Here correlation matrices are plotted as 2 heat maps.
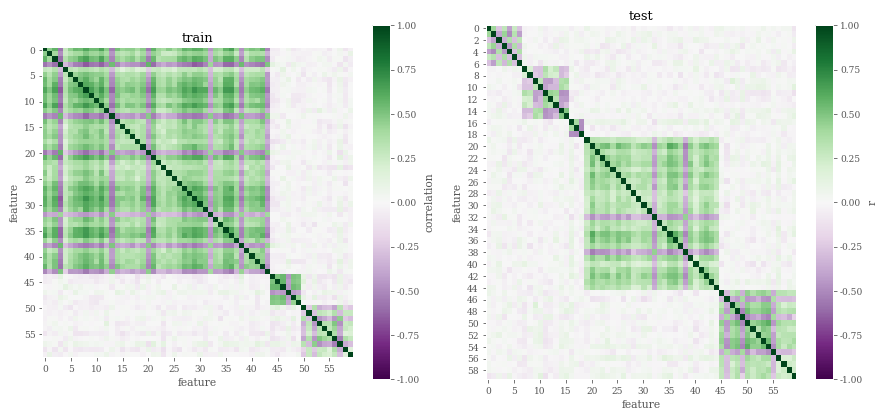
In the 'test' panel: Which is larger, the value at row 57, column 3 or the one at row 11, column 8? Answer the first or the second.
the second
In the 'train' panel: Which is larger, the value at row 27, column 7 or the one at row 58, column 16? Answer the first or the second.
the first
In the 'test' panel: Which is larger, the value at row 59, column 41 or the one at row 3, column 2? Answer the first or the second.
the first
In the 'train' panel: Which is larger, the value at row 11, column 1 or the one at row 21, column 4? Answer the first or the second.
the first
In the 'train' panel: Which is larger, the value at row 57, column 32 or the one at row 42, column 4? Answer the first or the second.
the second
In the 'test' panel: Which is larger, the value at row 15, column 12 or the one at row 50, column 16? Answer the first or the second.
the second
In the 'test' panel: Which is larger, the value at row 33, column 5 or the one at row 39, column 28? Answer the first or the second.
the second
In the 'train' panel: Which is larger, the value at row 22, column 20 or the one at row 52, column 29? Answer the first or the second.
the second
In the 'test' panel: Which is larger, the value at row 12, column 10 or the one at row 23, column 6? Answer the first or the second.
the second
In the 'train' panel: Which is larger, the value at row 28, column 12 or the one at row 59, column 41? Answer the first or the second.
the first
